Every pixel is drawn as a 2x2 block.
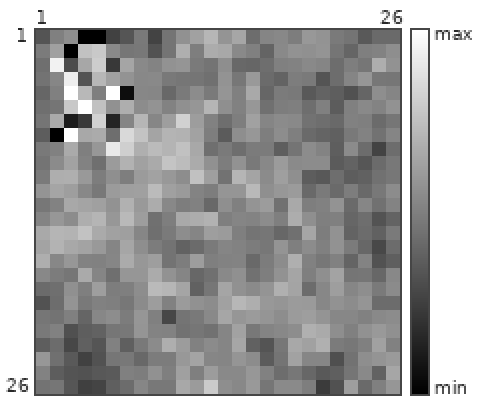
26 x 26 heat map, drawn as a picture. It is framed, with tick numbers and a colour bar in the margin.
Slope: none. Odd patch: rougher, in the top left. Roughest part: top left. Average level on the scale: 50%. Histogram: heavy tails on both sides. Mirror symmetry: none.
